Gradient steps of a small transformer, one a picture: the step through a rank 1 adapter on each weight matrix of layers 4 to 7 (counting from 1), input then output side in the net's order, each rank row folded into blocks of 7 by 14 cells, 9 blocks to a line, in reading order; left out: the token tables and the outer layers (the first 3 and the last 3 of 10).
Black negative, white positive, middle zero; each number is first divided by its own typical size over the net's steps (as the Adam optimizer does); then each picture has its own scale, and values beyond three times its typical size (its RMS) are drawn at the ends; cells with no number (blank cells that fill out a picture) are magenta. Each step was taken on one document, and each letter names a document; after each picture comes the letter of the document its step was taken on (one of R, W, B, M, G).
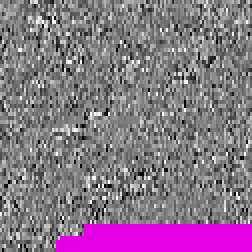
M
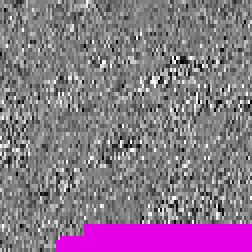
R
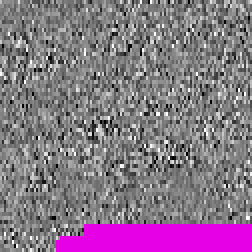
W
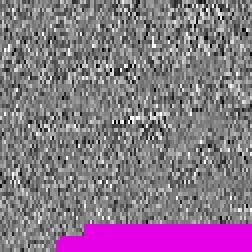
W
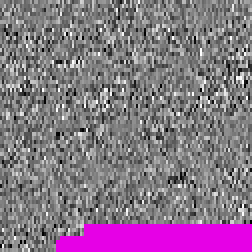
W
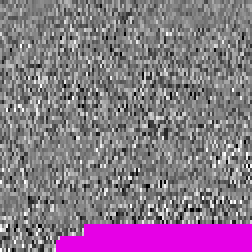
R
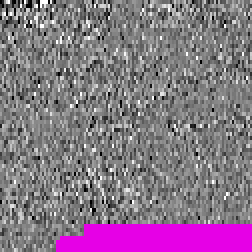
M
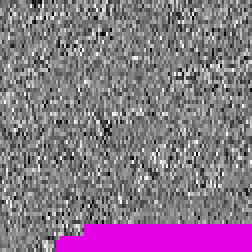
M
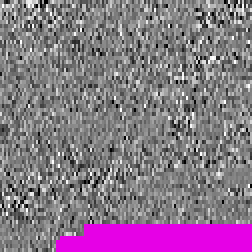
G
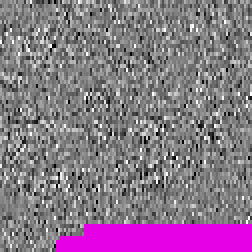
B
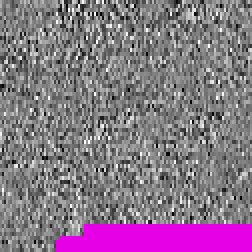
W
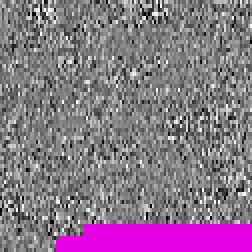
G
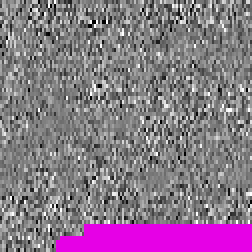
G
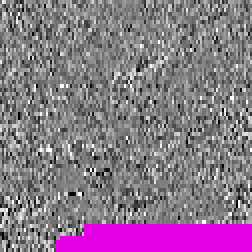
G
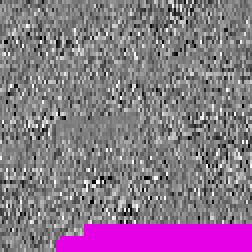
M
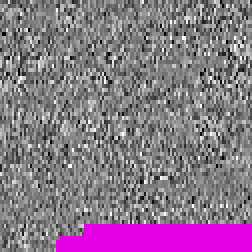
W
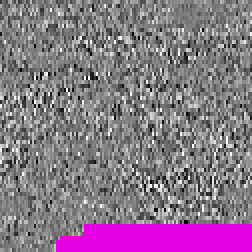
R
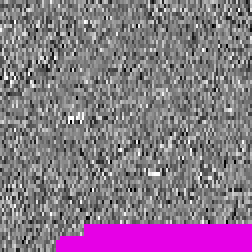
G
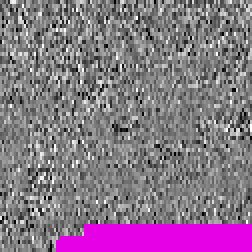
W
